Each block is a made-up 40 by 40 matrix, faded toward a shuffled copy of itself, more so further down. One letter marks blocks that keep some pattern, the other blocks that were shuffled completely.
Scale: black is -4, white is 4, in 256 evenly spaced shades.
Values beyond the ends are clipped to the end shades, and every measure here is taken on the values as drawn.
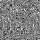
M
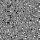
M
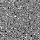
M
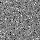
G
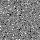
G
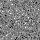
G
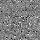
M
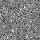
M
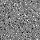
G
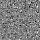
M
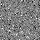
G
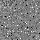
G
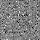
M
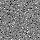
G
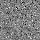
G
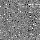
M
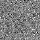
M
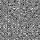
M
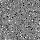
G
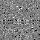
M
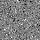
G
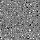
M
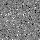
G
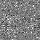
M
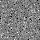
G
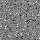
M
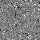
G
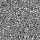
M
